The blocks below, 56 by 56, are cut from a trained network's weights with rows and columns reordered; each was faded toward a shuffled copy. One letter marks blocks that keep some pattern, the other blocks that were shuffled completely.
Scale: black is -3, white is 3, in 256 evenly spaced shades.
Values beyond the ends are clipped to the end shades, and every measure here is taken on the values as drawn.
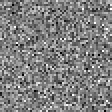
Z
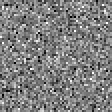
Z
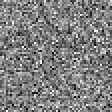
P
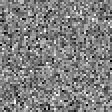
Z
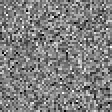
Z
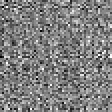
P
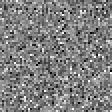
Z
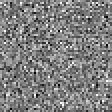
P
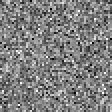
Z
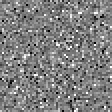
Z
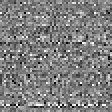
P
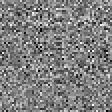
P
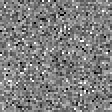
Z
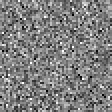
Z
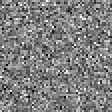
Z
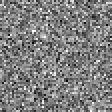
Z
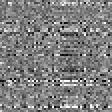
P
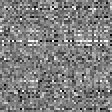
P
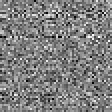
P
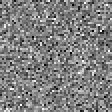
Z
